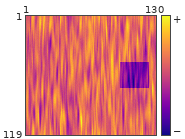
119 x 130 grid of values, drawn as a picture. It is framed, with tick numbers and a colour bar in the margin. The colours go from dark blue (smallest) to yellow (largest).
Slope: none. Average level on the scale: 60%. Odd patch: lower, in the middle right. Ninth with the lowest average: middle right.
